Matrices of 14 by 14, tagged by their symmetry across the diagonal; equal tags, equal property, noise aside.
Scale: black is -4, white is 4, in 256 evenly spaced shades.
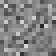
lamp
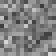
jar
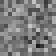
jar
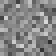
lamp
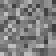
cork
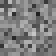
lamp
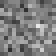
jar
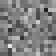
cork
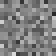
cork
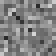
lamp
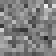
jar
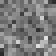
lamp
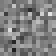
cork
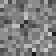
lamp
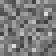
lamp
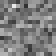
jar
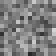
cork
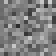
jar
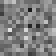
cork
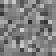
cork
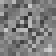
lamp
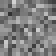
jar
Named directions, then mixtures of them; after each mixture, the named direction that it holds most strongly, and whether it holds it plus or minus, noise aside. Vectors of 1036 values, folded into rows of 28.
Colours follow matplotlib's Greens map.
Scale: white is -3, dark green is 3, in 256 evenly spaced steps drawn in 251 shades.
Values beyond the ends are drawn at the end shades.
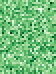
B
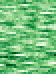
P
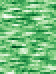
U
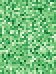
B, minus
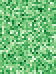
B, minus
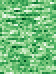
U, plus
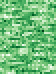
U, plus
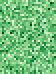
B, plus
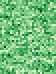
B, minus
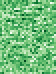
B, minus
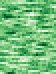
U, minus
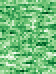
P, minus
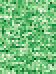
B, plus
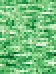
P, plus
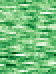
P, plus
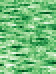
P, minus
